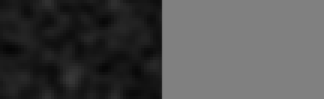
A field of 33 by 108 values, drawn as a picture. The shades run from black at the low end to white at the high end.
It is made of 1 by 2 panels. Panel 1,1: very low, blotchy, faint in contrast. Panel 1,2: middling, flat.
